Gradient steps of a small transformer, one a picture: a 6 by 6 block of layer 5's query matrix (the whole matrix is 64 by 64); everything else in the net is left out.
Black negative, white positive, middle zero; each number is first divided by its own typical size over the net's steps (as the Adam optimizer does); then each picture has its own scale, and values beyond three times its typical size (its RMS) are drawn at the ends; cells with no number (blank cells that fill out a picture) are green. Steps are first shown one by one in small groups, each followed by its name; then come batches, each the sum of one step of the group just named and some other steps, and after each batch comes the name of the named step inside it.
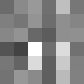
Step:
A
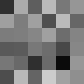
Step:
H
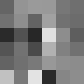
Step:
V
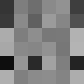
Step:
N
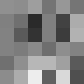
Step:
N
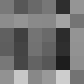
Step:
H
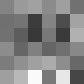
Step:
H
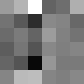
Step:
N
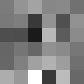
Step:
V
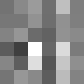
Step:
A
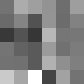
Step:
V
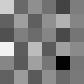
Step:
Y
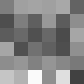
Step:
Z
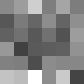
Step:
Z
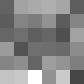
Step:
Z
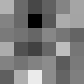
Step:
Y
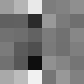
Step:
Z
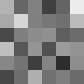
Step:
Y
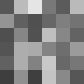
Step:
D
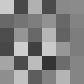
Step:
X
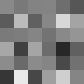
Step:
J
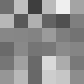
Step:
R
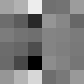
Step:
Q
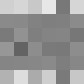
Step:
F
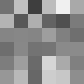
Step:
R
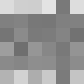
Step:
F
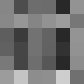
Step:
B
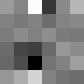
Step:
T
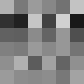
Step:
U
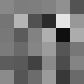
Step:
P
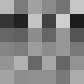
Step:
U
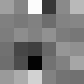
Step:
T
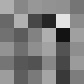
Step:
P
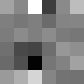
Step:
T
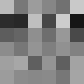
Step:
U
